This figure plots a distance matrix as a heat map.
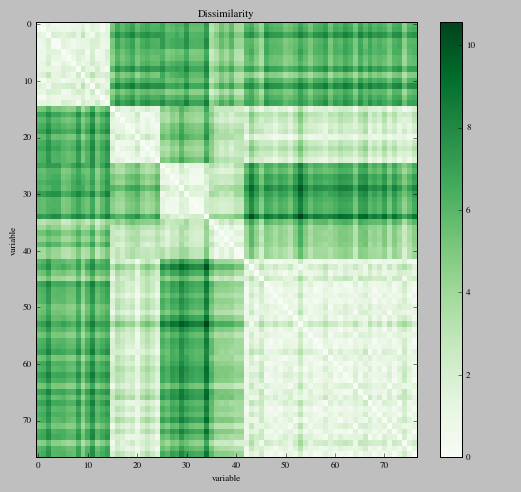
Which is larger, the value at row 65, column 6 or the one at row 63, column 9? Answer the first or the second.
the first
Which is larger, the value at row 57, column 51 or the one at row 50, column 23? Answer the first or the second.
the second
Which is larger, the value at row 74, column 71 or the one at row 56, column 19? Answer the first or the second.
the second
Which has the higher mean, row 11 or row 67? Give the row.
11
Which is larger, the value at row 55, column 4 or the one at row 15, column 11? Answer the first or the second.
the second
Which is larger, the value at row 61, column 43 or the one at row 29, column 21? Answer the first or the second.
the second
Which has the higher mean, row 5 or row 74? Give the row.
5
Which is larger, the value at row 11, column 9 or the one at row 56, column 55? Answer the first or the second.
the first
